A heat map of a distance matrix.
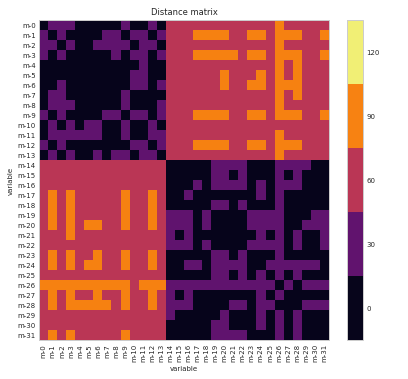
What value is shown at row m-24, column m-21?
30
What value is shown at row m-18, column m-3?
90
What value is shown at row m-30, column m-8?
60
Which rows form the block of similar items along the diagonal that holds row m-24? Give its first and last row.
m-14 to m-31
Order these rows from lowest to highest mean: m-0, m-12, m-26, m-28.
m-0, m-28, m-12, m-26
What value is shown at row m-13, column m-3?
30
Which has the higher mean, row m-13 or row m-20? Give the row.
m-20
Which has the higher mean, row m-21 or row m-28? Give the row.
m-28
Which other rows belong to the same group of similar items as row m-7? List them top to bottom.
m-0, m-1, m-2, m-3, m-4, m-5, m-6, m-8, m-9, m-10, m-11, m-12, m-13
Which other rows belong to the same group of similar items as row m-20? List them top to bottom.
m-14, m-15, m-16, m-17, m-18, m-19, m-21, m-22, m-23, m-24, m-25, m-26, m-27, m-28, m-29, m-30, m-31
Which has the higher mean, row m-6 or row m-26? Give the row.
m-26
